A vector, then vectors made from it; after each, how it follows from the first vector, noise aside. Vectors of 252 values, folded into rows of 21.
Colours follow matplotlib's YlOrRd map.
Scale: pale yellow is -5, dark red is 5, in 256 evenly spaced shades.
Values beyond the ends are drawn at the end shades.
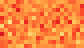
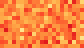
wrapped around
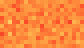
shrunk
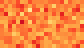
wrapped around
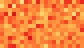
wrapped around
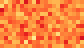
wrapped around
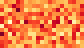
scaled up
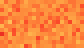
shrunk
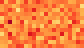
negated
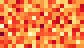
scaled up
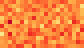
negated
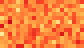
negated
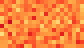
negated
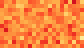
wrapped around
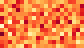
scaled up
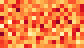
scaled up
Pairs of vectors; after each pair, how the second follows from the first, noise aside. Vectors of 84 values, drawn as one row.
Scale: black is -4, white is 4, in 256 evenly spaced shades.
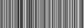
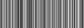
copied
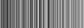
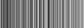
copied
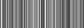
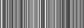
copied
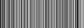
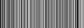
copied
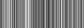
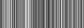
copied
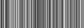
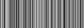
negated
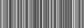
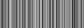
negated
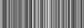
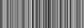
negated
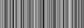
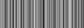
copied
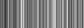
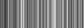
copied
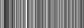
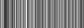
copied
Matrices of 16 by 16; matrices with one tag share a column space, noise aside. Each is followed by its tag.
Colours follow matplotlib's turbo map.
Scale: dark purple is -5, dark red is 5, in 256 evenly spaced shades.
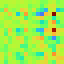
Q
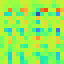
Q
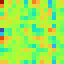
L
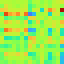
Q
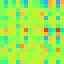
L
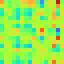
L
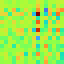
Q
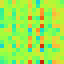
L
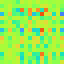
Q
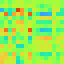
Q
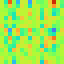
L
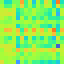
L
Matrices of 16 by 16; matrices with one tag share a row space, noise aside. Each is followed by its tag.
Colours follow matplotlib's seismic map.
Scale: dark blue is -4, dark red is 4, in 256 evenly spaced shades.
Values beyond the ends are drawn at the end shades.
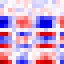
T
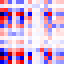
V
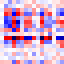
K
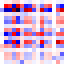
K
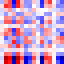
K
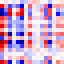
V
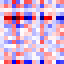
K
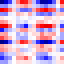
T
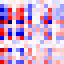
V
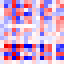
K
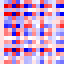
K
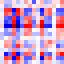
K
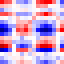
T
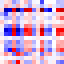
K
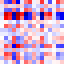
K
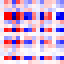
K
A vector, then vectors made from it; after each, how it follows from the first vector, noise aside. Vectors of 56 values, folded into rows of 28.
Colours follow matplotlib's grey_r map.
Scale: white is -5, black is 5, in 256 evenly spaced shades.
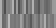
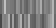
wrapped around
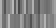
copied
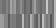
reversed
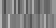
copied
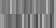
reversed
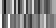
scaled up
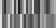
scaled up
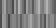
negated
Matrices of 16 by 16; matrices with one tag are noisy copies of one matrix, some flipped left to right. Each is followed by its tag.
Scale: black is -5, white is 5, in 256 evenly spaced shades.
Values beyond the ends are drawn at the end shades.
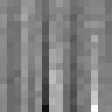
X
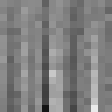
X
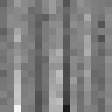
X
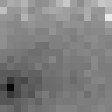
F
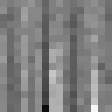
X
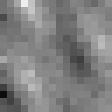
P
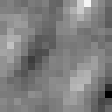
P
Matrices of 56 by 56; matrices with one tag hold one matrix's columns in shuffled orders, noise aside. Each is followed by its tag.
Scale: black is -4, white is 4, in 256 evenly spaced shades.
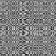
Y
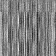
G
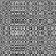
Y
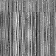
G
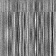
G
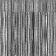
G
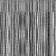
G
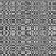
Y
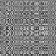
Y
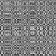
Y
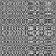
Y
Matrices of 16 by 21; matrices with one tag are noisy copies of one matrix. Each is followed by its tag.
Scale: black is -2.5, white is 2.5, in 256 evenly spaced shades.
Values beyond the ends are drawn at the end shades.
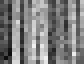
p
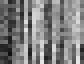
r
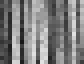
p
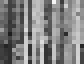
r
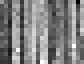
p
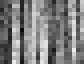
p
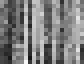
r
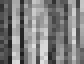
p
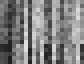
r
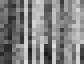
r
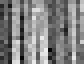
p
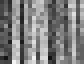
p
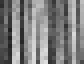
p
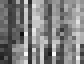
r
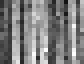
p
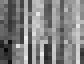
r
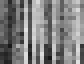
r
